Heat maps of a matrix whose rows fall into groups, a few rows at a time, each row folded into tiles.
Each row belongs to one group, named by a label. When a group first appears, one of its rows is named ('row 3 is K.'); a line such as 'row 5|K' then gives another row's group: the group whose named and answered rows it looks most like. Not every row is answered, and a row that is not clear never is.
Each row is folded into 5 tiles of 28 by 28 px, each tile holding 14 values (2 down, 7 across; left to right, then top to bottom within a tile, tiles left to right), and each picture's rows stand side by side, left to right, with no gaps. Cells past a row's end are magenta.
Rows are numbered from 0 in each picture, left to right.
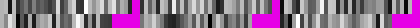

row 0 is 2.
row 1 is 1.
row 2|1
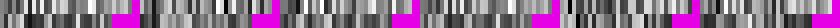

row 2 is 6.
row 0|6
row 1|6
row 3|6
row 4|2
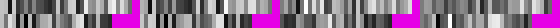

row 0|2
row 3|2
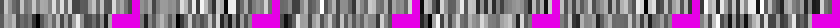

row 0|1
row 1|6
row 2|6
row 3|1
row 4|6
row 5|1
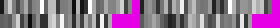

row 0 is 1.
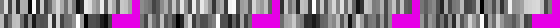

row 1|6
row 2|1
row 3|2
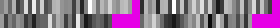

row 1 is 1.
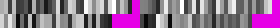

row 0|2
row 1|6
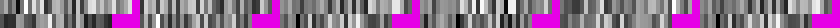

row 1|1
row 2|2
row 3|6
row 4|6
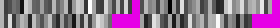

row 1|2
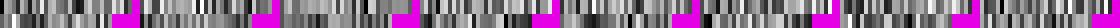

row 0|1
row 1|1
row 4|1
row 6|6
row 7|6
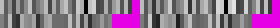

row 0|6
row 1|6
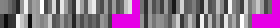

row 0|6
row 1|6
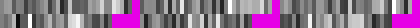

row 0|2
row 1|2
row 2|2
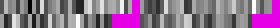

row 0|2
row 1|6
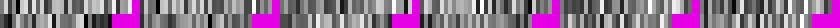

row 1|1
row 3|1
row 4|6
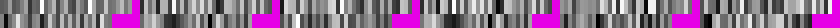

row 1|1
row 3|1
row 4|6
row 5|2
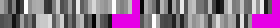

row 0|2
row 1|1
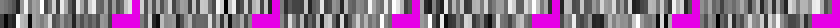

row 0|6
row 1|6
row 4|1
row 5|2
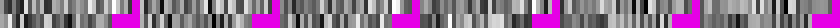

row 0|6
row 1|6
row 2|6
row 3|2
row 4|1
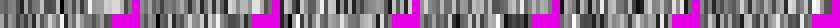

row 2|1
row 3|2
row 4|1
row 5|6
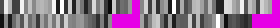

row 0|1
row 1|2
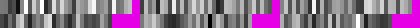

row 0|6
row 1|1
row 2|2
